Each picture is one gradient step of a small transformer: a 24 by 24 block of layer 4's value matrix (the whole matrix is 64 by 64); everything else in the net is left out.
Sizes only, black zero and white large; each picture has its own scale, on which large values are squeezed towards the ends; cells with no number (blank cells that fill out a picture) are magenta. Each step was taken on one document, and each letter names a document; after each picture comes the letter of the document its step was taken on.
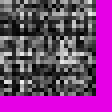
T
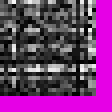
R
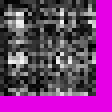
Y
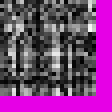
Y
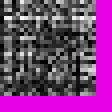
T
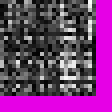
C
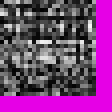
Y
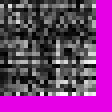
Y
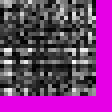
T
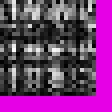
R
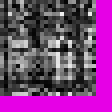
Y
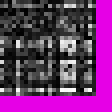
C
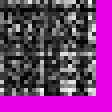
C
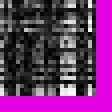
C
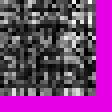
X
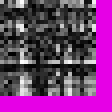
Y
